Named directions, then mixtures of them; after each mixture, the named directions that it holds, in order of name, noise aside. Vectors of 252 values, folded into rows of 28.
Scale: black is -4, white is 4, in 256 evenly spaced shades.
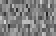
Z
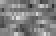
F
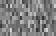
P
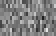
P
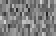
Z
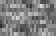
F, P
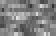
F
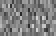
P, Z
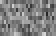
F, Z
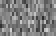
P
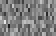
Z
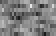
F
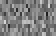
Z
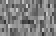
P, Z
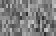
F, P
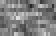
F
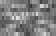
F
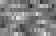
F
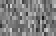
P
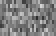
F, P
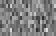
P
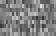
F, P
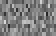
Z
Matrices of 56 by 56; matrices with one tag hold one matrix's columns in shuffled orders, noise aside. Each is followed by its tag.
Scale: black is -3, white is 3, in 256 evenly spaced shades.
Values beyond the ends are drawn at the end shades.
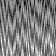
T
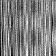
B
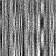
B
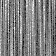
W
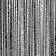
W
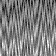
T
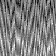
T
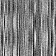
B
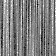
W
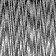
T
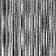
B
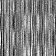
B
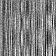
B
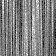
W
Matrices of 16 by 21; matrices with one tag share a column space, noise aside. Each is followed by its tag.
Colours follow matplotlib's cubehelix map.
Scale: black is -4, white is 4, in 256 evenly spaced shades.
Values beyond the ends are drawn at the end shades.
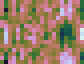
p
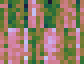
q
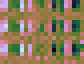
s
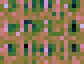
s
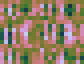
p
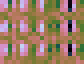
s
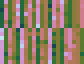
q
